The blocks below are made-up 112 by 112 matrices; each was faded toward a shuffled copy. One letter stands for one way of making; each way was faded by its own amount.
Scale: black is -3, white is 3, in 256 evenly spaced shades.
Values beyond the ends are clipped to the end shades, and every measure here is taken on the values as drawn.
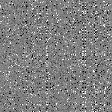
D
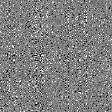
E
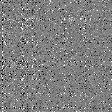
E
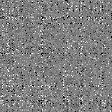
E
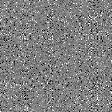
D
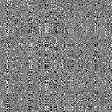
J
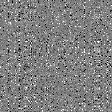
D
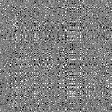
J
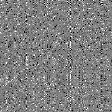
D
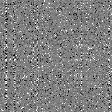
D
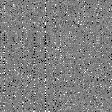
D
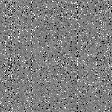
D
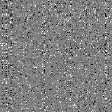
D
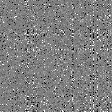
E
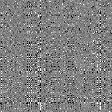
J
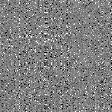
D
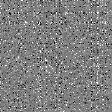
E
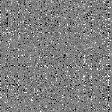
E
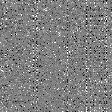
D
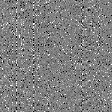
D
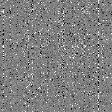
E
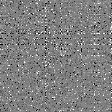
E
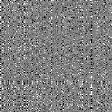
J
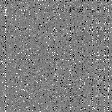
E
